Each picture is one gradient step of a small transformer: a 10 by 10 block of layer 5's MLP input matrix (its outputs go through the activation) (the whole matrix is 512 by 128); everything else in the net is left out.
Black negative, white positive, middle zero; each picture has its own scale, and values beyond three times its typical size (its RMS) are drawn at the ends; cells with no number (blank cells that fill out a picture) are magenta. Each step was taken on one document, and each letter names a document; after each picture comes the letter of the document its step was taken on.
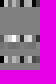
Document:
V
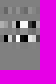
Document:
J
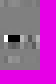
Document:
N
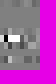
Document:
N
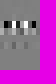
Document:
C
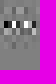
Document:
C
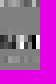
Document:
N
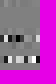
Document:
N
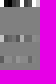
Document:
V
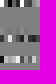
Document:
V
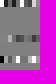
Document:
V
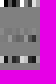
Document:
V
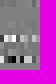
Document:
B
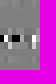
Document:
N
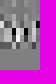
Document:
C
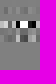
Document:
J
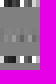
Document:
V
